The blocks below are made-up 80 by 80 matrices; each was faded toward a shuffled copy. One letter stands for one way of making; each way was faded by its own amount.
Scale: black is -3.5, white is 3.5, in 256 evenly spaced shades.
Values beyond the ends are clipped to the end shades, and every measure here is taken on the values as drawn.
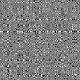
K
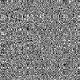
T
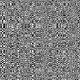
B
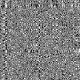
T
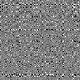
K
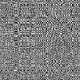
B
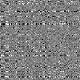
K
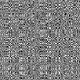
B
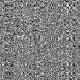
T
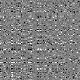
K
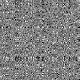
T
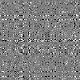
K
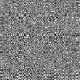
T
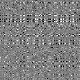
K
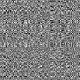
B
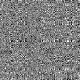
T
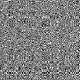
T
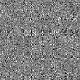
T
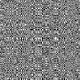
B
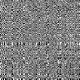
B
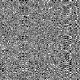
T
